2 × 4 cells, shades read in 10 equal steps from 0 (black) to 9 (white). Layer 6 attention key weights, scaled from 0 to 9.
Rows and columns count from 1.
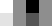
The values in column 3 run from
0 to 3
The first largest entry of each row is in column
1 1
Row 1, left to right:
9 5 0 5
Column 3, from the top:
0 3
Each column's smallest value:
8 5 0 5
